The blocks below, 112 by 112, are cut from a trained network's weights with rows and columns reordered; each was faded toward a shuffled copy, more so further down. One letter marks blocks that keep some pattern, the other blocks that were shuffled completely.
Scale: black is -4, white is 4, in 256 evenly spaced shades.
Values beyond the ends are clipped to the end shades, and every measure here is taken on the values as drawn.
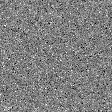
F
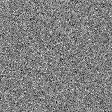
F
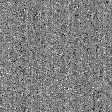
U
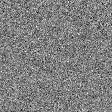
F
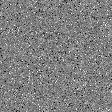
F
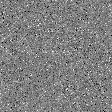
F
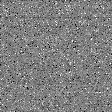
U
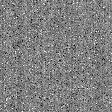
U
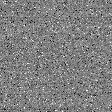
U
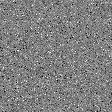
F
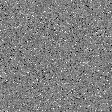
F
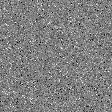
F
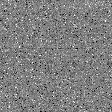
U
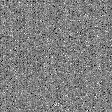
U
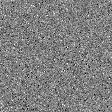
U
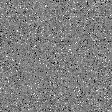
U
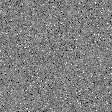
F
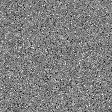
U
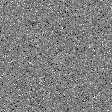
F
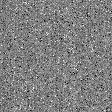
U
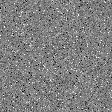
F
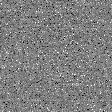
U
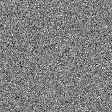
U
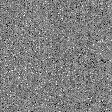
U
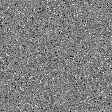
F
